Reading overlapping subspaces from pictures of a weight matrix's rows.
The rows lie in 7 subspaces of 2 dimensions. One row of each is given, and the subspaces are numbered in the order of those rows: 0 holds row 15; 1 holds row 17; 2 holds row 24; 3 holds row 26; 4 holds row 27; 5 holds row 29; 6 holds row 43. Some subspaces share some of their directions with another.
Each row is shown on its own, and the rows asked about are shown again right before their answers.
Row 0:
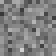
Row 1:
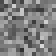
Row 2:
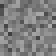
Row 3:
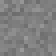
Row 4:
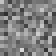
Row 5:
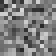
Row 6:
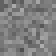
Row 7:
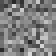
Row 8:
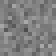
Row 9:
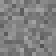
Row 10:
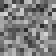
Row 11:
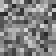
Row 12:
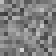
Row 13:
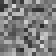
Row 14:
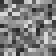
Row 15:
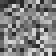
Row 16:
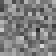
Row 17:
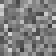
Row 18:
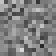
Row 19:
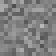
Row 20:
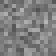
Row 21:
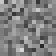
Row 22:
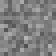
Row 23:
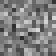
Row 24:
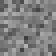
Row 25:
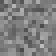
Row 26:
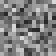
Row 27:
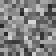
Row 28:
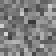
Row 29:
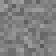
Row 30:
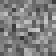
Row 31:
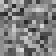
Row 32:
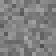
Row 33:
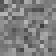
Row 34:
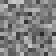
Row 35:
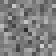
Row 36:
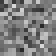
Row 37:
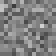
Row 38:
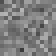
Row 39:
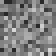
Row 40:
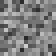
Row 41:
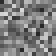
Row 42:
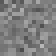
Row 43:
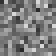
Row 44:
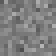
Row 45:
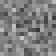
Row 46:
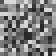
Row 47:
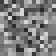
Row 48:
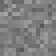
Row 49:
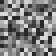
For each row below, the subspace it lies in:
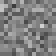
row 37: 1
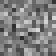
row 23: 3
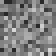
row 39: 0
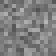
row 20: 3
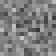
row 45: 3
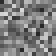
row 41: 5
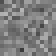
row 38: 5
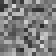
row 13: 1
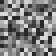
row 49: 5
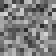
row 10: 6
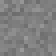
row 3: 2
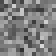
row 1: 4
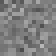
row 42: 6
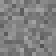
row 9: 4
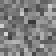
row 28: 4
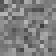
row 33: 0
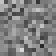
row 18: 6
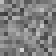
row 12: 5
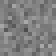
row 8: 2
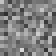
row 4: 5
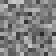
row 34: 5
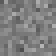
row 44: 6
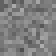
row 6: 0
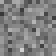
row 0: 1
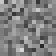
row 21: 6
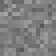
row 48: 4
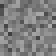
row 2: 1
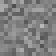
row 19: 1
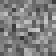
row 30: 3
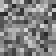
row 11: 6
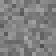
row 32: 4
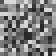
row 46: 0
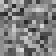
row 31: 3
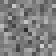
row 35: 2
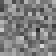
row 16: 3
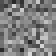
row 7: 0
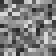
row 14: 4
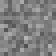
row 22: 2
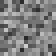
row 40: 2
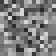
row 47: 2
